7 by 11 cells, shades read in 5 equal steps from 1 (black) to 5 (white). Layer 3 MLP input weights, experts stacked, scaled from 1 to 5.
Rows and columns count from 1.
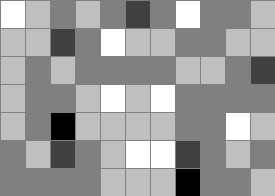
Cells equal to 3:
33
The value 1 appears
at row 5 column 3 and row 7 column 8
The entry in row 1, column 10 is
3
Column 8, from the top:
5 3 4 3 3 2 1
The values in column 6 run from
2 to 5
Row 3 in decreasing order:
4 4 4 4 3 3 3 3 3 3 2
